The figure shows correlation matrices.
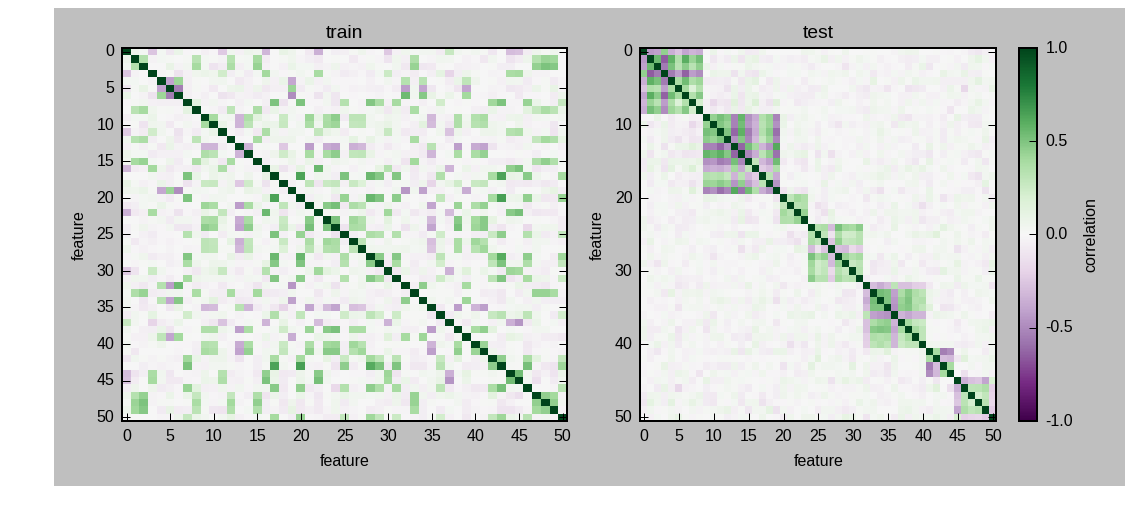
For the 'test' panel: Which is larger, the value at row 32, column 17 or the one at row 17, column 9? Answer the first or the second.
the second
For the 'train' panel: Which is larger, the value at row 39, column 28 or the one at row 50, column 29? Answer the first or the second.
the second
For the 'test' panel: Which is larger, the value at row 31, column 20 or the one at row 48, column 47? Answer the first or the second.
the second
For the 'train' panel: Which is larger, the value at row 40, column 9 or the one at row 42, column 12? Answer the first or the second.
the first
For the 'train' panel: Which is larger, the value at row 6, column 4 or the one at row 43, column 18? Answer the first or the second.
the first
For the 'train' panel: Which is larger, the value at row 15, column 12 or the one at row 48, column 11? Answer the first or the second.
the first
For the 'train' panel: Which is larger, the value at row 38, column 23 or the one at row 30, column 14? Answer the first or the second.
the first
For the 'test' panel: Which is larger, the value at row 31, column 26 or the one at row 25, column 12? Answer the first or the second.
the first
